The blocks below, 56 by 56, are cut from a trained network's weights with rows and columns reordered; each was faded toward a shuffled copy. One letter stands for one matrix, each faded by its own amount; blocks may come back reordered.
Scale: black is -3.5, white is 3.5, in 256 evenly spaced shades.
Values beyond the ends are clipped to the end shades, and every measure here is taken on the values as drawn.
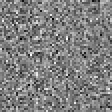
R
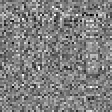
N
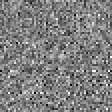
N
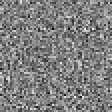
R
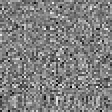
R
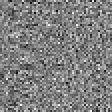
R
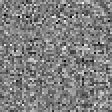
R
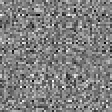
N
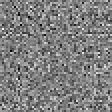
R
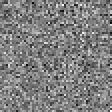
R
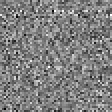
R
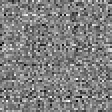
N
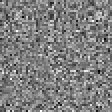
R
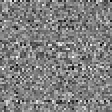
N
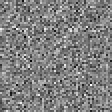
R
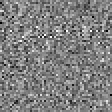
N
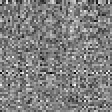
N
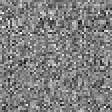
R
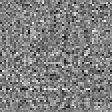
N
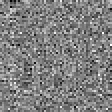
R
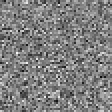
R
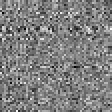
N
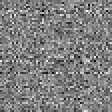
N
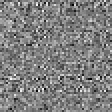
N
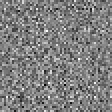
R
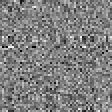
N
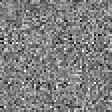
N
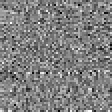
N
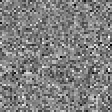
R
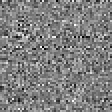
N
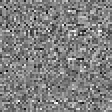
N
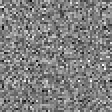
R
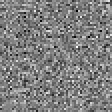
R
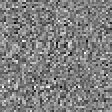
R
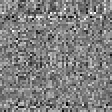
N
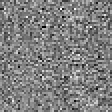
R
